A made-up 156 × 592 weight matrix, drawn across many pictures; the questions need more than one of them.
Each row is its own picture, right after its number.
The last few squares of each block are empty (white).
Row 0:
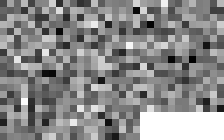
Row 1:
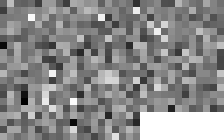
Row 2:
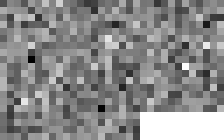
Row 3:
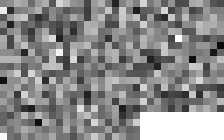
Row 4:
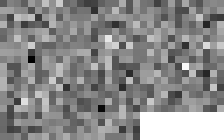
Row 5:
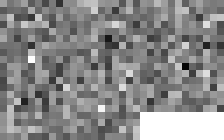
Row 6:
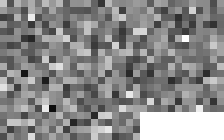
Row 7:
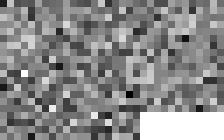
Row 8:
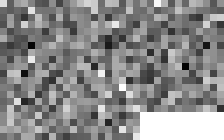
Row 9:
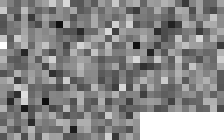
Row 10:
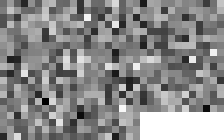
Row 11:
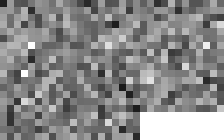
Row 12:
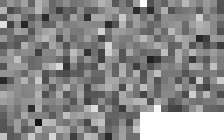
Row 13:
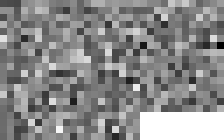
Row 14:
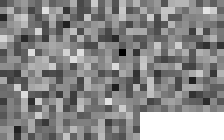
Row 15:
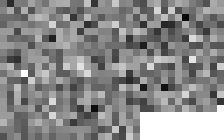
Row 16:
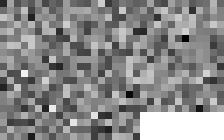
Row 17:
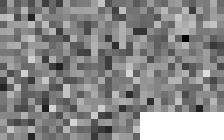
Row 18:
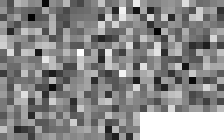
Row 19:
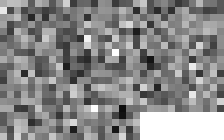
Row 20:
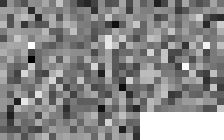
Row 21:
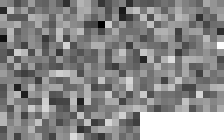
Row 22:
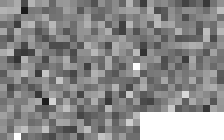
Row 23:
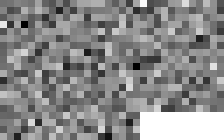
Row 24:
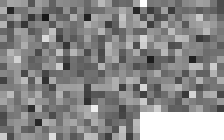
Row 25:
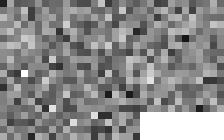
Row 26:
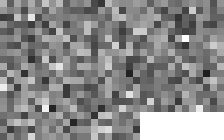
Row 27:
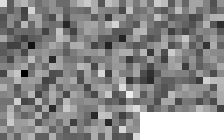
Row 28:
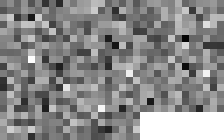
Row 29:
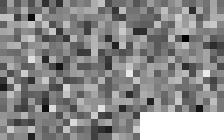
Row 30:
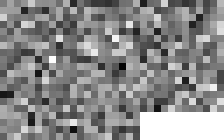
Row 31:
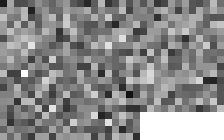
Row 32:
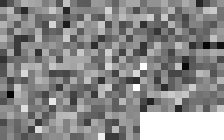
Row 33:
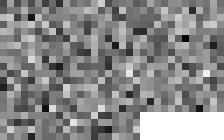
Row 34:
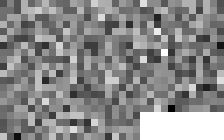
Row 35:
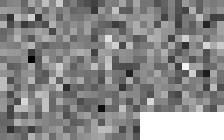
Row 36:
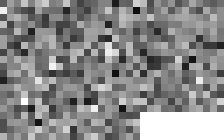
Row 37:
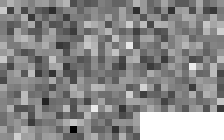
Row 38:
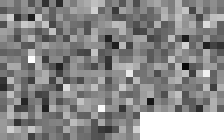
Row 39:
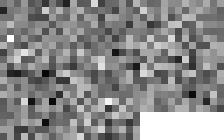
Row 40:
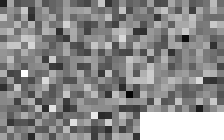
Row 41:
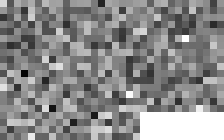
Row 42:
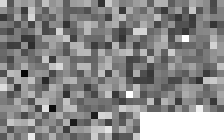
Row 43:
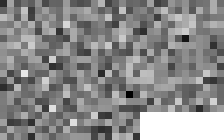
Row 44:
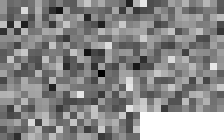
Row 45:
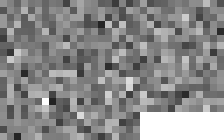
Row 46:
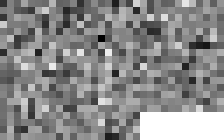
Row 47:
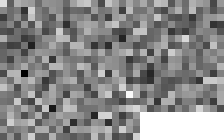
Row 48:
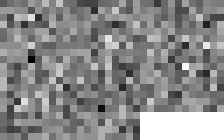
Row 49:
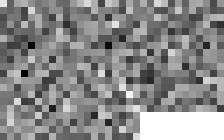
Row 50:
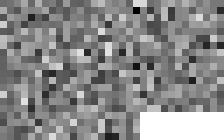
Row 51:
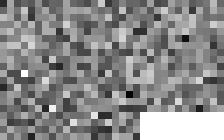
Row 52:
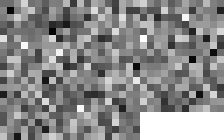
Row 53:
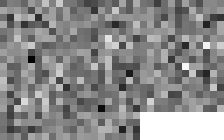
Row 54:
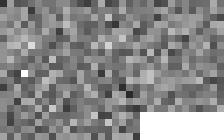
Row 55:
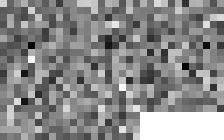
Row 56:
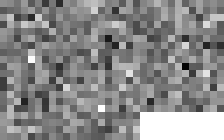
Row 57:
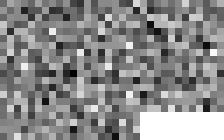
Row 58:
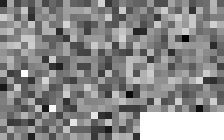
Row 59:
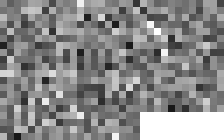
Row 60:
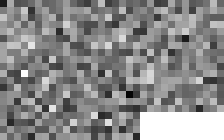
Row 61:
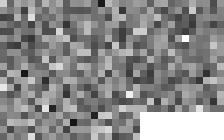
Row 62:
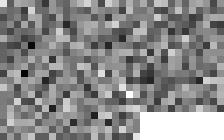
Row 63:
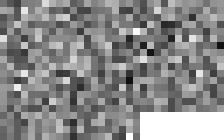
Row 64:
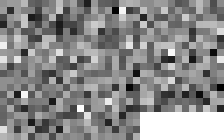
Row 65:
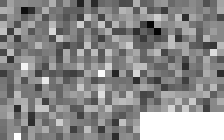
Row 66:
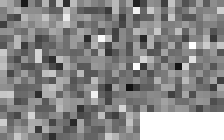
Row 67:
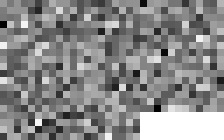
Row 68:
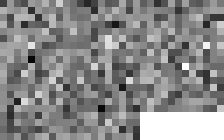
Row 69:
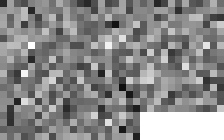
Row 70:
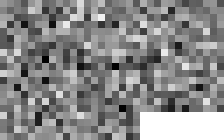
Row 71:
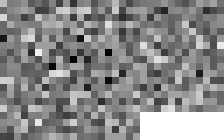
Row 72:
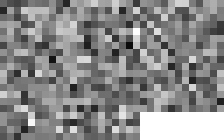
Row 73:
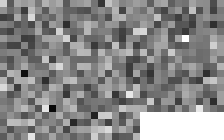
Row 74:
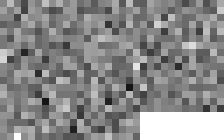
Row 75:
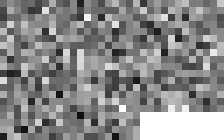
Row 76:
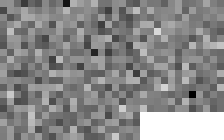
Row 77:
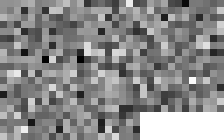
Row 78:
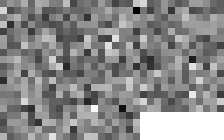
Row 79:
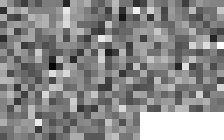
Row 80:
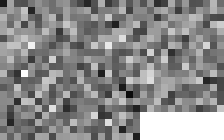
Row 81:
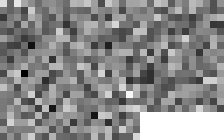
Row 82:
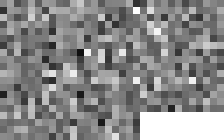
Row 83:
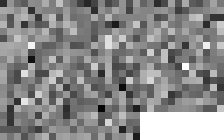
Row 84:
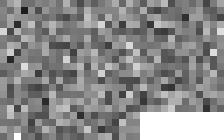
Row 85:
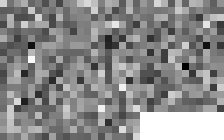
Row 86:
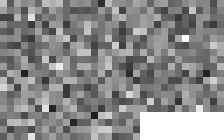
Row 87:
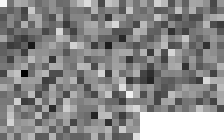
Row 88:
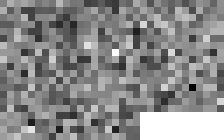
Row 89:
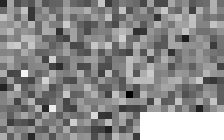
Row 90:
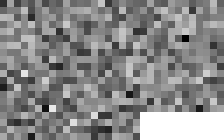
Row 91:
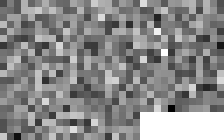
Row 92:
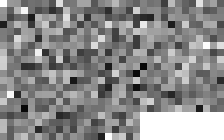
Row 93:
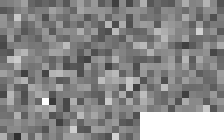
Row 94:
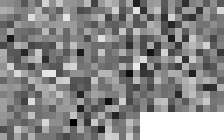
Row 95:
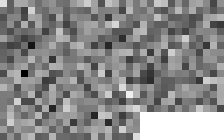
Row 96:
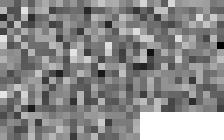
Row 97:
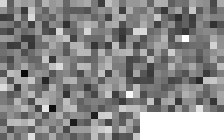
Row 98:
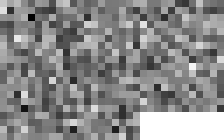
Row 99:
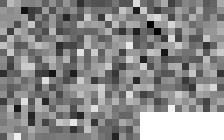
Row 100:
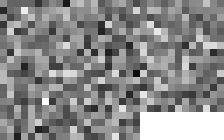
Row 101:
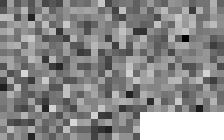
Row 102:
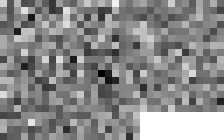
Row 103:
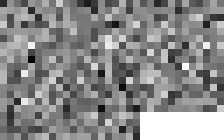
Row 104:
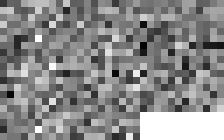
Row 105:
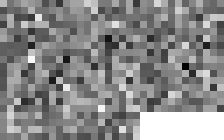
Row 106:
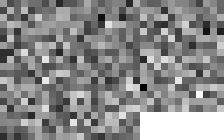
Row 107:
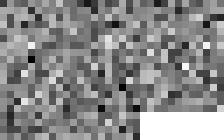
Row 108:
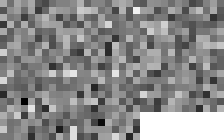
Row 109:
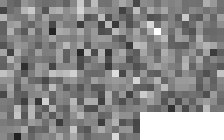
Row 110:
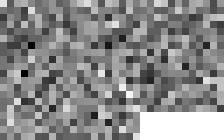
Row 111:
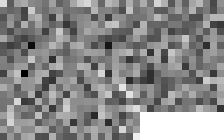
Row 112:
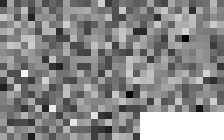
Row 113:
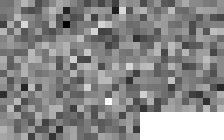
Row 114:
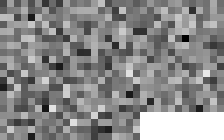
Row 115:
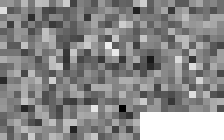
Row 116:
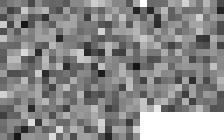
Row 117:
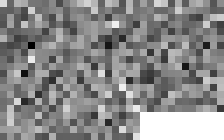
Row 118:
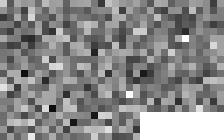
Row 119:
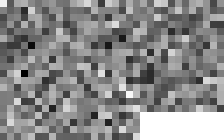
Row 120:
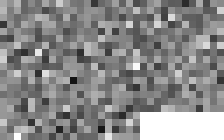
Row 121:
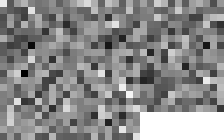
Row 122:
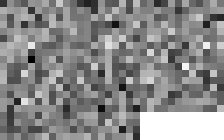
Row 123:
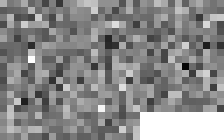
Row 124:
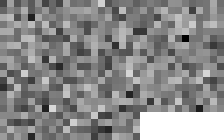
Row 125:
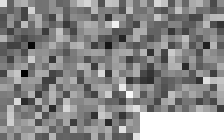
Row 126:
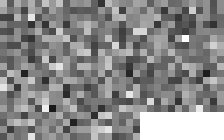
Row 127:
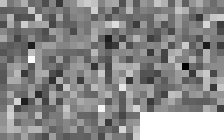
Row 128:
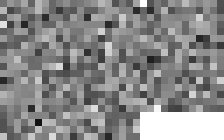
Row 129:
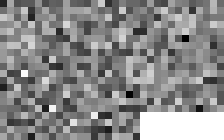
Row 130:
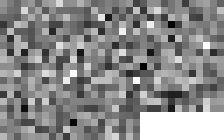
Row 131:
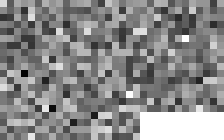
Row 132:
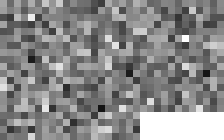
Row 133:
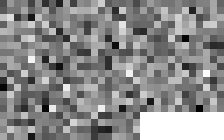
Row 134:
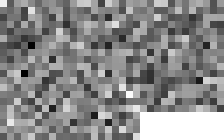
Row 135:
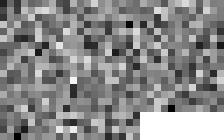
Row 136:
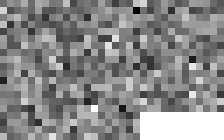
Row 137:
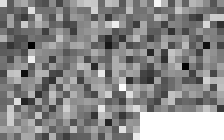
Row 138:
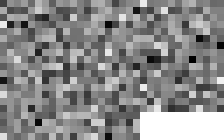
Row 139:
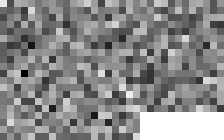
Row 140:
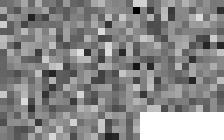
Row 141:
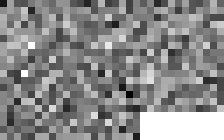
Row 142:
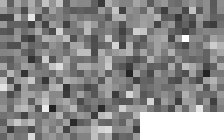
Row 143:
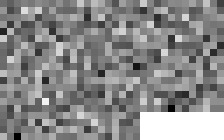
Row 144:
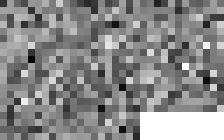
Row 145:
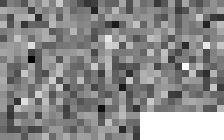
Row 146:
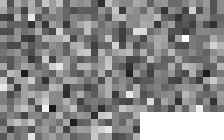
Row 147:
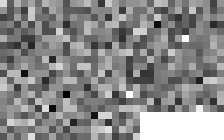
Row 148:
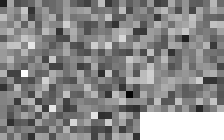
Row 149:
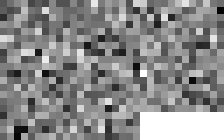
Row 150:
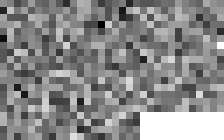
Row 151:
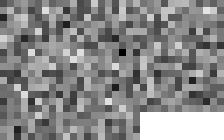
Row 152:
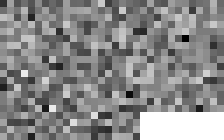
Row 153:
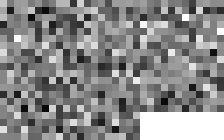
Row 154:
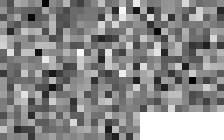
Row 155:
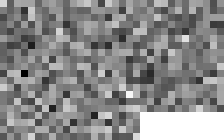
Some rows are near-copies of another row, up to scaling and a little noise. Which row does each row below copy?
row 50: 140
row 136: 78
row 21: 150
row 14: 151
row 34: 91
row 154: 18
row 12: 128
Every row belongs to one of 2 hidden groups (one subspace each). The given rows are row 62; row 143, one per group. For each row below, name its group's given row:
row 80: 62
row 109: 143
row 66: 143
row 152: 62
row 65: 143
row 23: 143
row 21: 143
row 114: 62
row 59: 143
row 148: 62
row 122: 62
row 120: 143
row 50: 143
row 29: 62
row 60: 62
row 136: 143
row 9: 143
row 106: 143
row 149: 143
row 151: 143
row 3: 143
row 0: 143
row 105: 62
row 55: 62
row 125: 62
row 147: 62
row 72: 143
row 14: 143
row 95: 62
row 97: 62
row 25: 62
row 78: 143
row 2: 62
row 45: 143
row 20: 62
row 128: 143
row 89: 62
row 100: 143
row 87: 62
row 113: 143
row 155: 62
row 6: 62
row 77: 143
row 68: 62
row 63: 143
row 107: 62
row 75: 143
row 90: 62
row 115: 143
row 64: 143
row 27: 62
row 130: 143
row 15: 143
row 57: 143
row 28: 62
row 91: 143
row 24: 143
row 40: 62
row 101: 62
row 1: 143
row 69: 62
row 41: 62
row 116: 143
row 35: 62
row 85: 62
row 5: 62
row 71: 143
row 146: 62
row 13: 143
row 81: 62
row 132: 62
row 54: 62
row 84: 143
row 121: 62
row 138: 143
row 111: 62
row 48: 62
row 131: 62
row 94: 143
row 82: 143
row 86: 62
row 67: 143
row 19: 143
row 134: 62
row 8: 62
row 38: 62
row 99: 143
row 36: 143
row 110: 62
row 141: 62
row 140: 143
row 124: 62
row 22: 143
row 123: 62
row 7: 62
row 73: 62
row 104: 143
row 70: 143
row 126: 62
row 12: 143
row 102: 143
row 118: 62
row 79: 143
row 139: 62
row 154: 143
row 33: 62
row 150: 143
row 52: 143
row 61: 62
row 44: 143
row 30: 143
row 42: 62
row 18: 143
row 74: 143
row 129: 62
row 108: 143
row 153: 143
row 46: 143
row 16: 62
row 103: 62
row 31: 62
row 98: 143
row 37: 143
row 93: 143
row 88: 143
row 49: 62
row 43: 62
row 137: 62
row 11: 62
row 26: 62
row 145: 62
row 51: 62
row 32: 143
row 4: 62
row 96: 143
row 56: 62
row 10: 143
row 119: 62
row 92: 143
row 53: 62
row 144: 62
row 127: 62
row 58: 62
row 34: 143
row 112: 62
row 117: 62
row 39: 143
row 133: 62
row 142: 62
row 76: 143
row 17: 62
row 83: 62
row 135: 143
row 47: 62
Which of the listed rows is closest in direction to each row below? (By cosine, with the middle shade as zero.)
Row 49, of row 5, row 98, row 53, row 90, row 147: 147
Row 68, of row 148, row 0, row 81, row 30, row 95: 148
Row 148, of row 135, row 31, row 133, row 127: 31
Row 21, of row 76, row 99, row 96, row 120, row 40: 76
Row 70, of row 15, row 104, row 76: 76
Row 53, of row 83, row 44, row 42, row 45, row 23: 83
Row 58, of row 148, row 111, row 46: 148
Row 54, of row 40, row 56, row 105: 40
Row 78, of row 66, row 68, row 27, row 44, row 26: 44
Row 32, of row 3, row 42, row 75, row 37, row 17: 75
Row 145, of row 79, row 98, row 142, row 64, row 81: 142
